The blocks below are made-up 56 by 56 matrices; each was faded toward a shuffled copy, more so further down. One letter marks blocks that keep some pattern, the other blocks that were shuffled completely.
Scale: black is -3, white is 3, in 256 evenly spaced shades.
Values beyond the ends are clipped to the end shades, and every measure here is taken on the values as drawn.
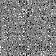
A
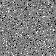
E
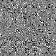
A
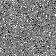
E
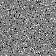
E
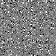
A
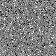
E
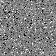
E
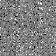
A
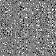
A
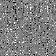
A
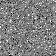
E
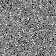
E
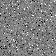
E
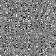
A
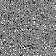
A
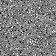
E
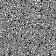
E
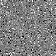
A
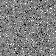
E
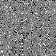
A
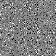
A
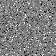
E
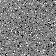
E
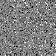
A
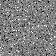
E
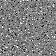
E
